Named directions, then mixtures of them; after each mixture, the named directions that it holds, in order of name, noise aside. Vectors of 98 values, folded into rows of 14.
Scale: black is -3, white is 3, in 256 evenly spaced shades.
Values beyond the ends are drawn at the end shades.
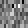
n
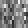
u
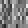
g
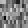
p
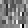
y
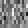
g, n, p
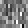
y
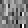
y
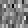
g, n, u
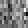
g, u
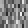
n, y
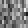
g, n, u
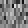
n, p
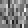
u, y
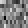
p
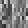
g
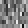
y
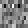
g, n, u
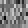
g, n, p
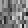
g, u, y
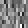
g, y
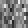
u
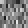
p, y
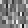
y
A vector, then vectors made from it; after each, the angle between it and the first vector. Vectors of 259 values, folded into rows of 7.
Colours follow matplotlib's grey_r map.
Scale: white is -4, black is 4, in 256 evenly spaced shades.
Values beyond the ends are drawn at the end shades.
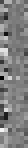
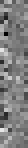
nearly parallel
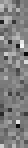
orthogonal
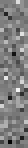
orthogonal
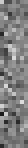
partly opposed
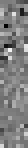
orthogonal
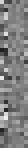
nearly opposite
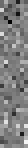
orthogonal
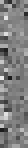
nearly opposite
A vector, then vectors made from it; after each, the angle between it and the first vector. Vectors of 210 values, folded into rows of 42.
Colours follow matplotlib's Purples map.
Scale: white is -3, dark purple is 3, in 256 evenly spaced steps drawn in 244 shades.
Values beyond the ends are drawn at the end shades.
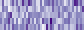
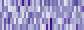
nearly parallel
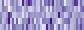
nearly parallel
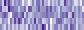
nearly opposite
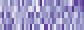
partly aligned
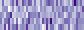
nearly parallel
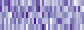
nearly opposite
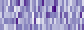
orthogonal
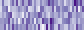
nearly parallel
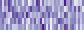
nearly opposite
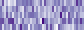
partly aligned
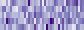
partly aligned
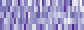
partly opposed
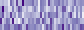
partly aligned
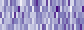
orthogonal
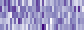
nearly opposite
